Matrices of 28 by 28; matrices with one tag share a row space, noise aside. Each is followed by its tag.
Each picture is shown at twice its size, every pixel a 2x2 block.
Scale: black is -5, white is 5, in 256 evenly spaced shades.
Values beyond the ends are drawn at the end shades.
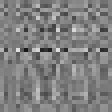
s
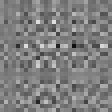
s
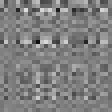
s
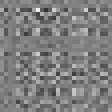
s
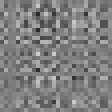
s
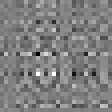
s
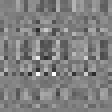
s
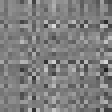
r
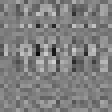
s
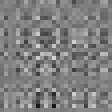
s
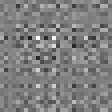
s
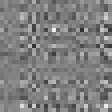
r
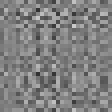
s
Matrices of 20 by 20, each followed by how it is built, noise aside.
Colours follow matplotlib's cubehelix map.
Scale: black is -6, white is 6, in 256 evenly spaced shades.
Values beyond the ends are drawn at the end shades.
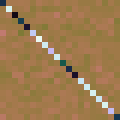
diagonal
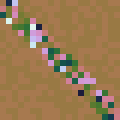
banded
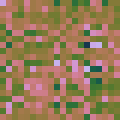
low rank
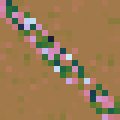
banded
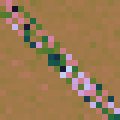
banded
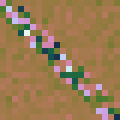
banded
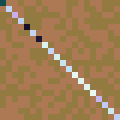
diagonal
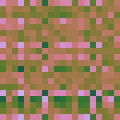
low rank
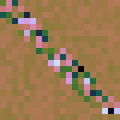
banded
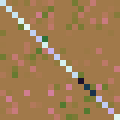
diagonal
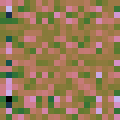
low rank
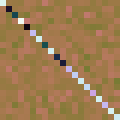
diagonal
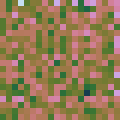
low rank
